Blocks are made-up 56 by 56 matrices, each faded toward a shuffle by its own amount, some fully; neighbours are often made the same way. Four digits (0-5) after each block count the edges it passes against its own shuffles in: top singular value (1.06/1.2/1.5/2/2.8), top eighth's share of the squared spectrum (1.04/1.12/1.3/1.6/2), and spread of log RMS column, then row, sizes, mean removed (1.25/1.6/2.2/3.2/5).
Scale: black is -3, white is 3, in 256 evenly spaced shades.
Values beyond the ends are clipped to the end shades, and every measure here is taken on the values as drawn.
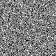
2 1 0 0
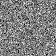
0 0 0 0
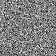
1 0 0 0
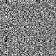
3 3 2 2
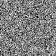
2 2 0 0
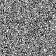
0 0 0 0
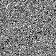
1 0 0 0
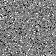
0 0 0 0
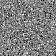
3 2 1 0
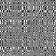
5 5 4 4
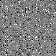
3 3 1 1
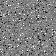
2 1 0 0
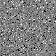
2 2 0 0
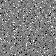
2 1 0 0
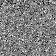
0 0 0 1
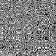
3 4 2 2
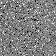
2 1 0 0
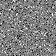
0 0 0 0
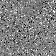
0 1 0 0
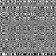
5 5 3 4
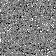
0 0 0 0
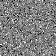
2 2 0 0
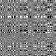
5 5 3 4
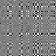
5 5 4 4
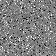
1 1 0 0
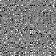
4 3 2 2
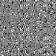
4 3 2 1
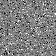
2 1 0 0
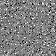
3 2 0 0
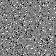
2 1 0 0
